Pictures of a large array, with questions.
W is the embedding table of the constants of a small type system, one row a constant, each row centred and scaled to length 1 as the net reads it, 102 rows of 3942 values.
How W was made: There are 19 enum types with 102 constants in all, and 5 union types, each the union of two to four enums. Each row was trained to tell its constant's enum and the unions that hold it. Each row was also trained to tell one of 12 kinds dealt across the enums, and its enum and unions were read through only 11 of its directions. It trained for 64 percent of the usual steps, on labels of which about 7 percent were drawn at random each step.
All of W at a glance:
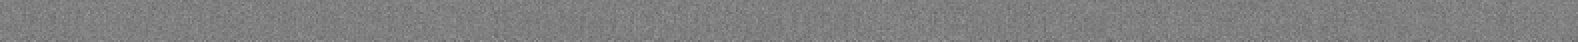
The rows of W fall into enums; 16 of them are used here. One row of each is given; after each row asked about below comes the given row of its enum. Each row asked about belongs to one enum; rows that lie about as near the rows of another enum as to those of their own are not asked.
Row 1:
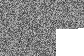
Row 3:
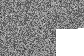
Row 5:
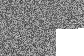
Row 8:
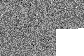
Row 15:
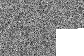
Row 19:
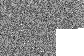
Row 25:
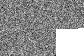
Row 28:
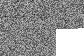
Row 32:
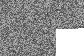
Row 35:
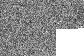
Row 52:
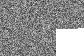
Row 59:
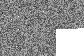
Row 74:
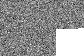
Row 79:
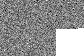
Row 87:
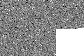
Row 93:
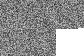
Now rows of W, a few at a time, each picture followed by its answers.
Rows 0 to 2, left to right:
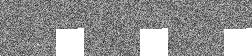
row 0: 3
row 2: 25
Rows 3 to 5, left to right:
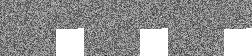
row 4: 15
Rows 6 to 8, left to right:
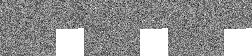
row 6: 8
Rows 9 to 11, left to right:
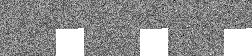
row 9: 1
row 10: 19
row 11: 8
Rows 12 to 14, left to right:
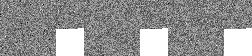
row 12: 3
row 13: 28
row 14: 59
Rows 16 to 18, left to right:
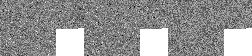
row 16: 8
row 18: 5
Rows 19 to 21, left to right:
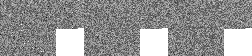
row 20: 28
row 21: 19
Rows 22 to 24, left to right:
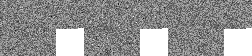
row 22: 19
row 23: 74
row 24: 93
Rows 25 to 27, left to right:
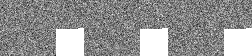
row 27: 79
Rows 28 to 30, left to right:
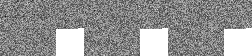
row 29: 25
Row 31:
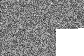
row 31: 59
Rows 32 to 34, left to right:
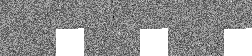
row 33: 52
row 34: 59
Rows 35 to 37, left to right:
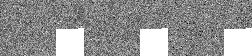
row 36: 3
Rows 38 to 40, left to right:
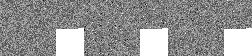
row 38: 5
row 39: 8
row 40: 35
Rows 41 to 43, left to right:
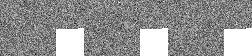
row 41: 35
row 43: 5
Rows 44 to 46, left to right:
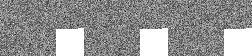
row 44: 79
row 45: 93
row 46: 59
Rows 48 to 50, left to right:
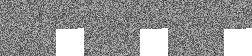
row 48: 52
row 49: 28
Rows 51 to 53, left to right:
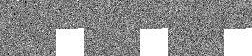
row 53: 3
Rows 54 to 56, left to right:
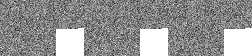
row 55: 35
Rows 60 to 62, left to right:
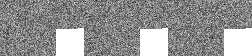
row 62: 19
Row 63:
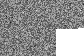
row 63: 93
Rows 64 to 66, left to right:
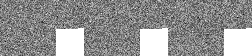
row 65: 35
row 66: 74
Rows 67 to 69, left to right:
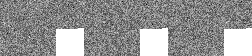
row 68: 1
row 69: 28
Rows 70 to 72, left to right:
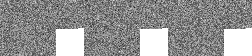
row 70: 93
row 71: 25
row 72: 3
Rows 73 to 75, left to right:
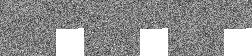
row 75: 5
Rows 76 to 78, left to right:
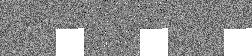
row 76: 59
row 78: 25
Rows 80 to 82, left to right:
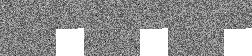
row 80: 52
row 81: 25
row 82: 3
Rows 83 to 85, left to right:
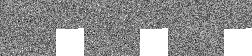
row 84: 74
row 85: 52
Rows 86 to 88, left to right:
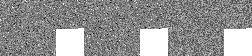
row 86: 87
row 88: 25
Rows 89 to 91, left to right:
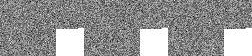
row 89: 74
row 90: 59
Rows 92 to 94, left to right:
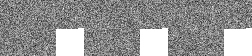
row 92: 93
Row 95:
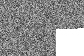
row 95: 19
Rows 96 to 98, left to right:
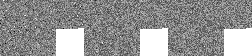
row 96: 8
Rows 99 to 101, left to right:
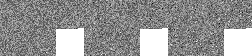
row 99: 5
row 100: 19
